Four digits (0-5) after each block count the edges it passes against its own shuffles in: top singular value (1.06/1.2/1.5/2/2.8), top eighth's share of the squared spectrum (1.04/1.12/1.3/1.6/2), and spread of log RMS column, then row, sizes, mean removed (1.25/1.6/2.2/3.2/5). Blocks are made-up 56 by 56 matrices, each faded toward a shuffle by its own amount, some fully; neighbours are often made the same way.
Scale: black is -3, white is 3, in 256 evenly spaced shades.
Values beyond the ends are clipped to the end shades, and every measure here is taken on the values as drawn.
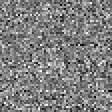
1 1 0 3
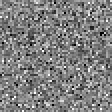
0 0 0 1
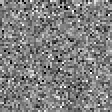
0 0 0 0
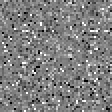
2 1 0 0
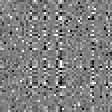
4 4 3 2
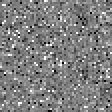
2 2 1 0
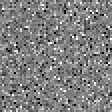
2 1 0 0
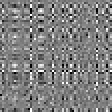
5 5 4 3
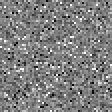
2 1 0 0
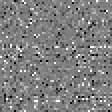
3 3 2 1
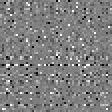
4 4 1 2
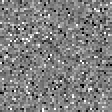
2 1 0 1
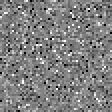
0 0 0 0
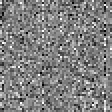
1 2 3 0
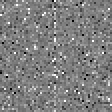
2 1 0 0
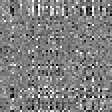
4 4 3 3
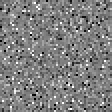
0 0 0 0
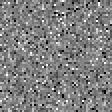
0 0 0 0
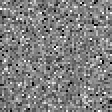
0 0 0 0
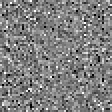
0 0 1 0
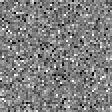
0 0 0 0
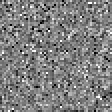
2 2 0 0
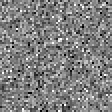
0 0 0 0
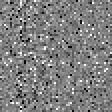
1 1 1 0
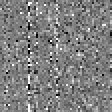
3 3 3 0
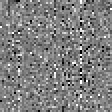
2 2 3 0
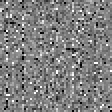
1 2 2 0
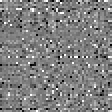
4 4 1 3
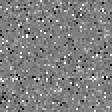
1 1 0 0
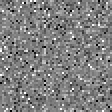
2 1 0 0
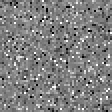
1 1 0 0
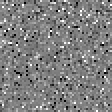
0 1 0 0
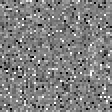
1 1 0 0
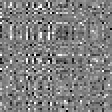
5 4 3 3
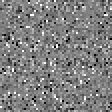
3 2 0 1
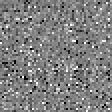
3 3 0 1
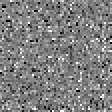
2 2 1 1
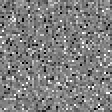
2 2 0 0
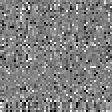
4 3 2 2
